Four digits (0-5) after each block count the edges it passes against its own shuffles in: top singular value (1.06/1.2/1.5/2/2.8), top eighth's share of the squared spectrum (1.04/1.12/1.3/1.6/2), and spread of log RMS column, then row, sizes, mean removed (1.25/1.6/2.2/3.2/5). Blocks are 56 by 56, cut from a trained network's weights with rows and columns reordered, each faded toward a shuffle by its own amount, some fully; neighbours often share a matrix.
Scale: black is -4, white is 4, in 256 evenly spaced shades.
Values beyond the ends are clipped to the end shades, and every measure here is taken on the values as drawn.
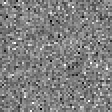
0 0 0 0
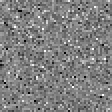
0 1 0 0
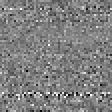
3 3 0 3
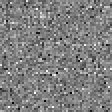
1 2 0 2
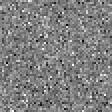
0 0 0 0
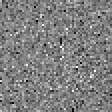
0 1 0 0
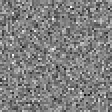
0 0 0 0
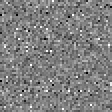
1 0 0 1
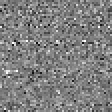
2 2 0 2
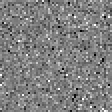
0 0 0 0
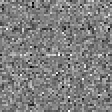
2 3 1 2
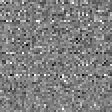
2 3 0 3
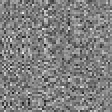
4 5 3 0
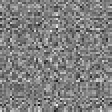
4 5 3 2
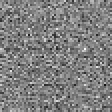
3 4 2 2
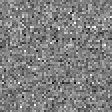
1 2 0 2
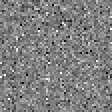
1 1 1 0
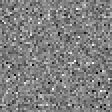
0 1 0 1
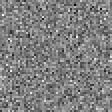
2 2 0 0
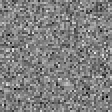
2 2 0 0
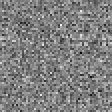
3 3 1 1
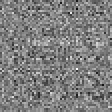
3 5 2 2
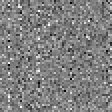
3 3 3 0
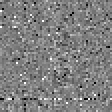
3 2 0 1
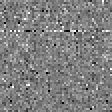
3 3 1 1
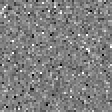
0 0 0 0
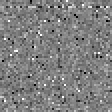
2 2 0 1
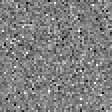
1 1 0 0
